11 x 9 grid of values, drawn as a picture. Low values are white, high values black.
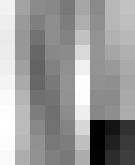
Odd patch: higher, in the bottom right. Ninth with the highest average: bottom right. Grain: streaks running down. Calmest part: middle right. Ninth with the lowest average: bottom left.
